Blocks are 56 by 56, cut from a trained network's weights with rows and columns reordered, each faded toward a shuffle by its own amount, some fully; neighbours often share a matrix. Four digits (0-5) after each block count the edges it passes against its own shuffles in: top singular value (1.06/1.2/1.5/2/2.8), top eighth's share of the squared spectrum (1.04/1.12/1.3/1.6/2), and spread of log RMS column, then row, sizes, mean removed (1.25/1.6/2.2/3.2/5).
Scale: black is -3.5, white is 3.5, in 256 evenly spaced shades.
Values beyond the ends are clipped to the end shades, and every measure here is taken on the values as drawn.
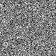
2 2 0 0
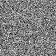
1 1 0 0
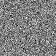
0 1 0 0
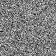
0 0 0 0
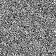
0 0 0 0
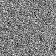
2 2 0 0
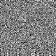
3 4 1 2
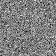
0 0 0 0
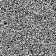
1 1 0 0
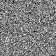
1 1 0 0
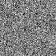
2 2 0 0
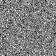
0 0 0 0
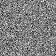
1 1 0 0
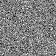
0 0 0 0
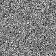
2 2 0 0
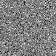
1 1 0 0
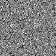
2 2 1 0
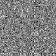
3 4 2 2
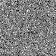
1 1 0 0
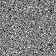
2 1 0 0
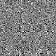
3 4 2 2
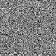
3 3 1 2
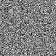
3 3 1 2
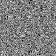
2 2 0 1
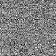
3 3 1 2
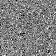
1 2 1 1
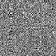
3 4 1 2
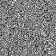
2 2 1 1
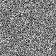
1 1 0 0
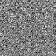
3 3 1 2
